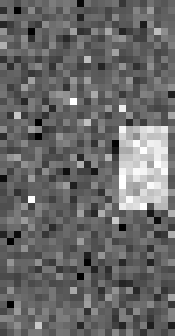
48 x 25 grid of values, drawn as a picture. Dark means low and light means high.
Histogram: skewed, a long tail of high values. Odd patch: higher, in the middle right. Ninth with the highest average: middle right.
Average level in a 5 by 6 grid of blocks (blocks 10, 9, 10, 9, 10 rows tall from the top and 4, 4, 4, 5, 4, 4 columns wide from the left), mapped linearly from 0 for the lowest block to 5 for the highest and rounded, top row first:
0 0 0 0 0 1
0 0 1 1 1 1
0 0 0 0 5 4
0 0 1 0 1 0
0 1 0 0 0 0
